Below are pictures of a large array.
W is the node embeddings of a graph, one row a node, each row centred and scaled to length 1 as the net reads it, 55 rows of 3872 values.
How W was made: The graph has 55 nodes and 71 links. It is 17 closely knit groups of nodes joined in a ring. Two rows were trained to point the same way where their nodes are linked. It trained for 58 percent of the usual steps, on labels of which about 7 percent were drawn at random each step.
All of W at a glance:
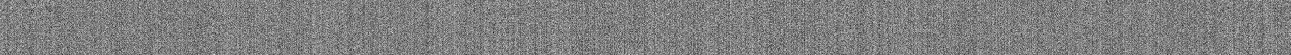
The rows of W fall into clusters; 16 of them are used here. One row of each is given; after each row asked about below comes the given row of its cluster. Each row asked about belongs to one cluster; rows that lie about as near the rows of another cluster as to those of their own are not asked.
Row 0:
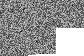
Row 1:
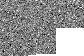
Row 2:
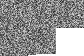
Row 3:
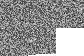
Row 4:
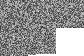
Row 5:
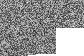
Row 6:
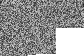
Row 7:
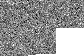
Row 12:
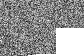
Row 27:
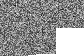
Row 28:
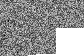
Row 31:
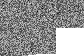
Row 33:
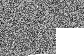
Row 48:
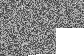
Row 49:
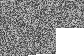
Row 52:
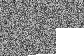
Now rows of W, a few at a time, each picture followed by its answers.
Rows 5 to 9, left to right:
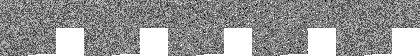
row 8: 1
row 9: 48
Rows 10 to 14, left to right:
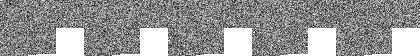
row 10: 27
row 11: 1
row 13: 0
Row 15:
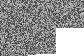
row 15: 4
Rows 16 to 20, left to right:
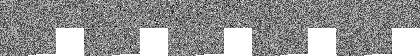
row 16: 49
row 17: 6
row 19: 2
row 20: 1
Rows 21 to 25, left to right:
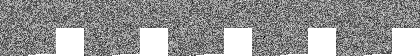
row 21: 4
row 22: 48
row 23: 5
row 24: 52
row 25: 28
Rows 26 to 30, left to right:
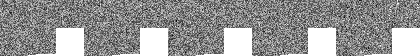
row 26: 7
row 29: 31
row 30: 12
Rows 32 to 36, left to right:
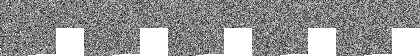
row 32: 6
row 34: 33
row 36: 2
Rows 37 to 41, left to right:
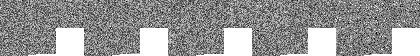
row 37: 52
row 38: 3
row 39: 48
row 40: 0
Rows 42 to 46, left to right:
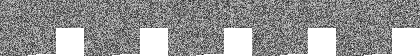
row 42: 31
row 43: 5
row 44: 3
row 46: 33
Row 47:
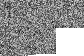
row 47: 12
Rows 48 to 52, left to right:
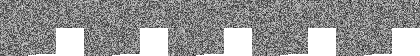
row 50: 49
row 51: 27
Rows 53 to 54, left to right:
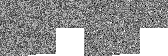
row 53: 28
